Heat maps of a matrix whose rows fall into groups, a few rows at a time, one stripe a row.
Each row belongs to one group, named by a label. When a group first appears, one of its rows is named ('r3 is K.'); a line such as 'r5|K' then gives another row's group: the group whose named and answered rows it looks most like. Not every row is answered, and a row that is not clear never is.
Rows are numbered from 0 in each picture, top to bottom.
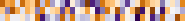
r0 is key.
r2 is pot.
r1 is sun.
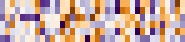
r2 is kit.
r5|kit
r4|pot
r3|sun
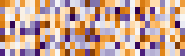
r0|key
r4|kit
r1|pot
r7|kit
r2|sun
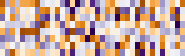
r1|sun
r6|pot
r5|kit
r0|key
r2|pot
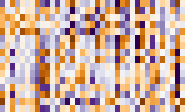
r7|sun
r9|sun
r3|sun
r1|sun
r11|sun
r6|pot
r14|key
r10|sun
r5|pot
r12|pot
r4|key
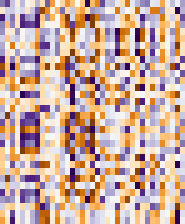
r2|kit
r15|pot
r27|kit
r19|kit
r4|pot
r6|pot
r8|kit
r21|key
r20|kit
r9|sun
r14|sun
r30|sun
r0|kit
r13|kit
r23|sun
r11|key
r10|kit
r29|pot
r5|pot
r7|pot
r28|kit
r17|kit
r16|kit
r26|pot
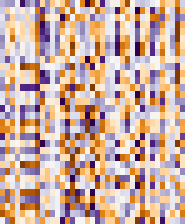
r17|key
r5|pot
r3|pot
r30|key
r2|sun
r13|pot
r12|kit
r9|key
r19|kit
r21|kit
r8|kit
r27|key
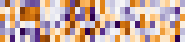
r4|kit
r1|key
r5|sun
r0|kit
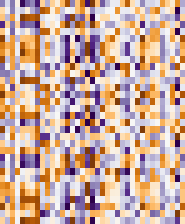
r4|sun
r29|key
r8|key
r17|kit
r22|kit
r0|kit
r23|kit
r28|key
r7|key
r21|key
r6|key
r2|key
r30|pot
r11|key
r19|pot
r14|sun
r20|sun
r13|key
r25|sun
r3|kit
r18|key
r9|pot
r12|sun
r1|sun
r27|key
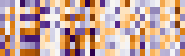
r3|pot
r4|key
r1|pot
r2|kit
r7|key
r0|kit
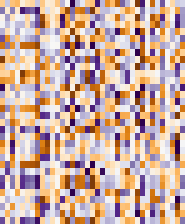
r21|sun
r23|key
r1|kit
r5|kit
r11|key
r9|sun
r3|sun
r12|kit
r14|sun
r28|sun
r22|pot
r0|sun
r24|kit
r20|sun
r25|kit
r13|pot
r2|sun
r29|pot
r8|key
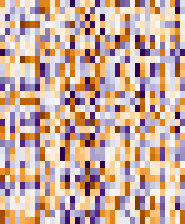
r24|key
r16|sun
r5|pot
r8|key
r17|kit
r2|kit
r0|sun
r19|key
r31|key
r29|sun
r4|kit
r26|kit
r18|sun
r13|sun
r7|kit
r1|sun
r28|sun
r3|key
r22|sun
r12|kit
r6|sun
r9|pot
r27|kit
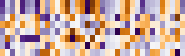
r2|pot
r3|key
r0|kit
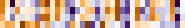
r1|sun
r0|sun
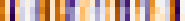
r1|sun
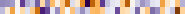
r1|pot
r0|kit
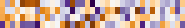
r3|kit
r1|sun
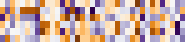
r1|key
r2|kit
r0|sun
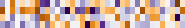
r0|pot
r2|sun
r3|kit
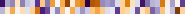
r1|pot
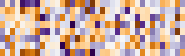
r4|pot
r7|key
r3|sun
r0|kit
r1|key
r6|sun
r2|pot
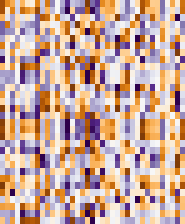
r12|pot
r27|sun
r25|key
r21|kit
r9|key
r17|key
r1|key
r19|key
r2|sun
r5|pot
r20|kit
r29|key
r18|key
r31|key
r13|sun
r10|kit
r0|key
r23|pot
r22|pot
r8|kit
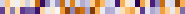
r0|pot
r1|kit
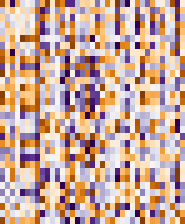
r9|kit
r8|key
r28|sun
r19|kit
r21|kit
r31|key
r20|key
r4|pot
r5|key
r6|pot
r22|kit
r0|sun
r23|key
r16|kit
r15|key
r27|kit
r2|sun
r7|sun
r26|sun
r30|pot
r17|sun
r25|pot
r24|pot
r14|key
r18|sun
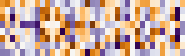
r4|sun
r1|sun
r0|key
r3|kit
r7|kit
